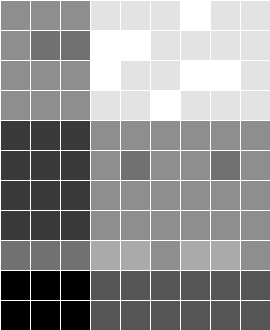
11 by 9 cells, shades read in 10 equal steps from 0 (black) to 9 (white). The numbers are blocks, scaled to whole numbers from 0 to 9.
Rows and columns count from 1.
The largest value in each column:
5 5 5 9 9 9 9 9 8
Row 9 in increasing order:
4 4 4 5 5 6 6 6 6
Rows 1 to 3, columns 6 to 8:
8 9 8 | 8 8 8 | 8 9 9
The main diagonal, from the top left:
5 4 5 8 5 5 5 5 5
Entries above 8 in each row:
1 2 3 1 0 0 0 0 0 0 0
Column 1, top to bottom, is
5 5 5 5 2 2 2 2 4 0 0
